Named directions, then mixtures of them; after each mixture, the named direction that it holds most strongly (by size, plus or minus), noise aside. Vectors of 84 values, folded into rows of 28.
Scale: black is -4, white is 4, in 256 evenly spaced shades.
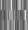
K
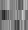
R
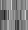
K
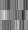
R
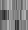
R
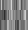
K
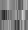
R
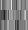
K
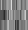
K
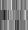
K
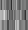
K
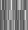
K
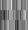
K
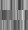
R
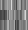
K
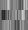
R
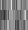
K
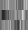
R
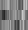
R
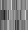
K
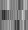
R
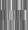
K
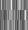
K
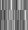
K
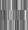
K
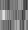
R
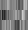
R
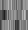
R
